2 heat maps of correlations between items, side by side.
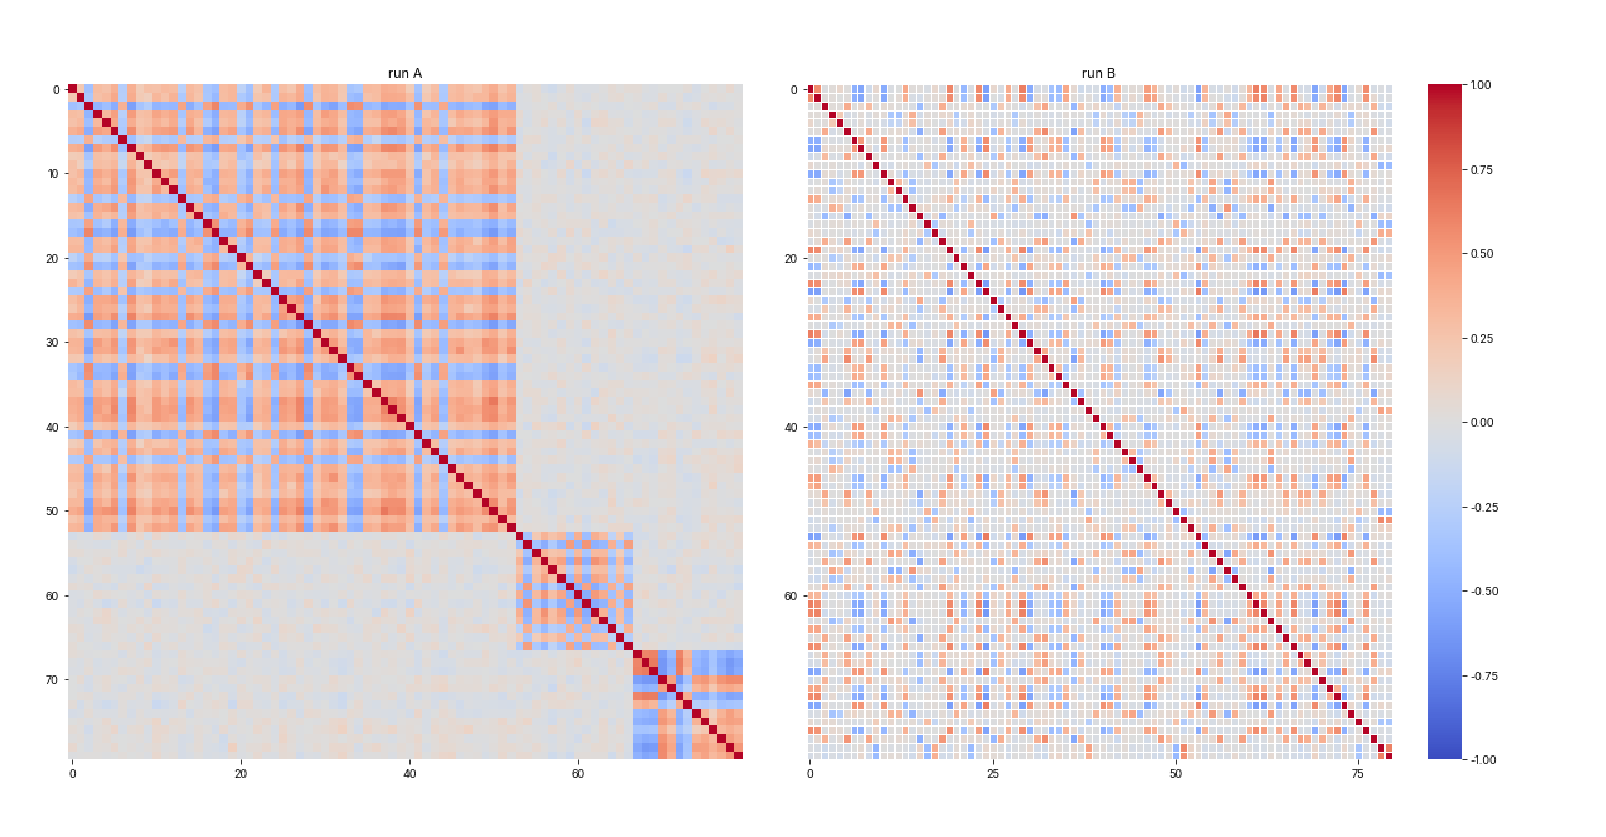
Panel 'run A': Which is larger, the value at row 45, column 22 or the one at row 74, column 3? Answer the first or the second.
the first
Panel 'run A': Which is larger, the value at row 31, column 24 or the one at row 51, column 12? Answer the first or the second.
the second
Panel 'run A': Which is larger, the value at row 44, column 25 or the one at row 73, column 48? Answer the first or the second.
the second
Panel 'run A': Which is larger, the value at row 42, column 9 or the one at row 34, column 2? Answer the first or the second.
the second
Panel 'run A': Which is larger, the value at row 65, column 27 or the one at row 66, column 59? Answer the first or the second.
the second
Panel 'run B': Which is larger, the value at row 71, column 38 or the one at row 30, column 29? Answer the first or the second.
the first
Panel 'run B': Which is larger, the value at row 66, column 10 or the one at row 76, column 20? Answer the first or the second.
the second
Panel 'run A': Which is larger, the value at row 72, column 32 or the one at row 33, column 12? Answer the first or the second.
the first
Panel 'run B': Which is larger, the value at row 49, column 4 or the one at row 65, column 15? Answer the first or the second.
the first
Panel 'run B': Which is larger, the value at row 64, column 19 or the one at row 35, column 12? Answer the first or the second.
the first
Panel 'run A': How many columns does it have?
80
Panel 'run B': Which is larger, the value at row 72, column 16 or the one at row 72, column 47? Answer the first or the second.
the second
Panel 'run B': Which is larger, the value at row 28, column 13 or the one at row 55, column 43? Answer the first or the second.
the second
